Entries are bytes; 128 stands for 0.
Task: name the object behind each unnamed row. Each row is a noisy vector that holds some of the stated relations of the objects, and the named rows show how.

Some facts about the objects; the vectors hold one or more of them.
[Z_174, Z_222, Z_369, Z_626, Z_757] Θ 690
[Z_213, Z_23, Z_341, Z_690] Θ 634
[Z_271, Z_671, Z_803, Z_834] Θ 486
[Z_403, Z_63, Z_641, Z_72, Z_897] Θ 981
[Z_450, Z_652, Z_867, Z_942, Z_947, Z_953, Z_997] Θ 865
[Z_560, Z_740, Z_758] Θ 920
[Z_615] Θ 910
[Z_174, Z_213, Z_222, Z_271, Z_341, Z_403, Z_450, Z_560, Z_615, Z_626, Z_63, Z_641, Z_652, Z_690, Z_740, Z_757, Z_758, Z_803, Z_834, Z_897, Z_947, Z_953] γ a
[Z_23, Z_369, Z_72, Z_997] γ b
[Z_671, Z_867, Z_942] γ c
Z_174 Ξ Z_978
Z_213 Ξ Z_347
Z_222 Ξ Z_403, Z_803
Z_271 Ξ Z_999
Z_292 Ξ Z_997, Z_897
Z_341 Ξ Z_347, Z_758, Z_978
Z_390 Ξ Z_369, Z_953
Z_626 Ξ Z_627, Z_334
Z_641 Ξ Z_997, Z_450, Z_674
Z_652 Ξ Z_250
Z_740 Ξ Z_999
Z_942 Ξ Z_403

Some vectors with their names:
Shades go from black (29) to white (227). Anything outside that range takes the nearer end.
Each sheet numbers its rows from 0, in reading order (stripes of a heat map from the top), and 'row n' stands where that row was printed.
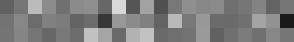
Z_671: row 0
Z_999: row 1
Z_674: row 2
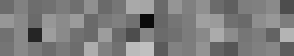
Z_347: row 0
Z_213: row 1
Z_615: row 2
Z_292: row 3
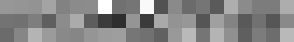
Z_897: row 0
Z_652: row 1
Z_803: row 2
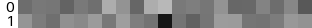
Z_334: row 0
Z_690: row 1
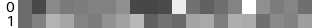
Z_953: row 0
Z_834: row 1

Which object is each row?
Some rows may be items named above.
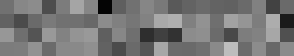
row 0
Z_942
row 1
Z_390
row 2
Z_23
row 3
Z_947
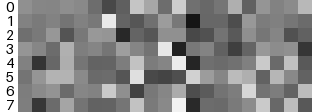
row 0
Z_174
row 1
Z_997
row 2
Z_867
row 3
Z_72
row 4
Z_369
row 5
Z_271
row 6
Z_450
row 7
Z_369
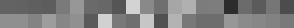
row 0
Z_250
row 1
Z_63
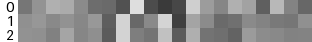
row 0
Z_271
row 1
Z_403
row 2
Z_63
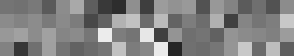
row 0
Z_652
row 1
Z_222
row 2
Z_641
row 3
Z_369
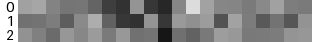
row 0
Z_740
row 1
Z_652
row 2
Z_690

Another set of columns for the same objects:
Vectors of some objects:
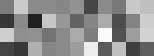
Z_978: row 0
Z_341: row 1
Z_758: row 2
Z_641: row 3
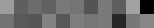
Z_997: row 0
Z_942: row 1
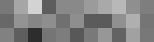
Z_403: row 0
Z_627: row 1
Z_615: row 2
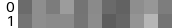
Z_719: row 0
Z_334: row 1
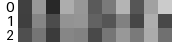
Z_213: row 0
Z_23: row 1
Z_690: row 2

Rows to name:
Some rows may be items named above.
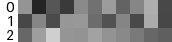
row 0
Z_450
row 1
Z_23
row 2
Z_72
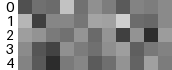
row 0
Z_390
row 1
Z_740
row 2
Z_271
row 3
Z_652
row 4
Z_615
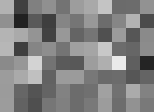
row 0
Z_740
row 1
Z_450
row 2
Z_803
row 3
Z_740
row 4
Z_897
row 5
Z_369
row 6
Z_953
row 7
Z_947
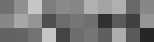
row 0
Z_63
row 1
Z_671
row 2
Z_292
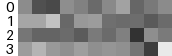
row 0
Z_652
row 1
Z_369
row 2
Z_867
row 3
Z_174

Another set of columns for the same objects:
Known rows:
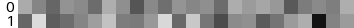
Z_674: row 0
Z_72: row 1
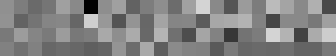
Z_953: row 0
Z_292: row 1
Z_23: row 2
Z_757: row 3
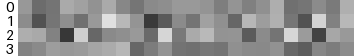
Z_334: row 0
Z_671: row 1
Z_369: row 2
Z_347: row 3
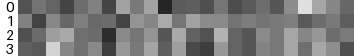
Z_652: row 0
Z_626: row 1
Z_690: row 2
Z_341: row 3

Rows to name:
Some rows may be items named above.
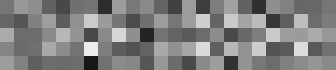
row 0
Z_740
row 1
Z_834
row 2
Z_942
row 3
Z_803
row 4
Z_450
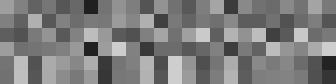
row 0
Z_450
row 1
Z_174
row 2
Z_834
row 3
Z_867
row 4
Z_403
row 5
Z_403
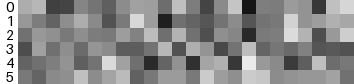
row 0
Z_997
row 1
Z_942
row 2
Z_23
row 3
Z_63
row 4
Z_271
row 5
Z_390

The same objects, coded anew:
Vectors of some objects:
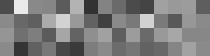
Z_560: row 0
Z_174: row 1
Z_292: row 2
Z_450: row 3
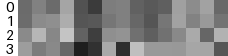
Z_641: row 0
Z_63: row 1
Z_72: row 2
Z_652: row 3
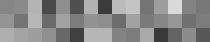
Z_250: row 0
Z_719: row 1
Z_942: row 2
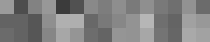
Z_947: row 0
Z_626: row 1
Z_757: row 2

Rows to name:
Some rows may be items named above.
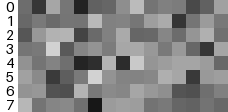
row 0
Z_953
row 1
Z_803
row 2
Z_403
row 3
Z_390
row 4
Z_652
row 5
Z_271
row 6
Z_671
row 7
Z_867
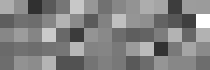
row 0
Z_271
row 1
Z_369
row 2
Z_72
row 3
Z_803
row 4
Z_63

